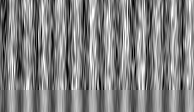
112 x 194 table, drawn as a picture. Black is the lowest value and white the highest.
Upright stripes repeat 12 times across the table. On average the colour sits 50% of the way up the scale. The bottom part is calmer, past a seam about 80% of the way down. There is no overall slope. Streaks run downward.
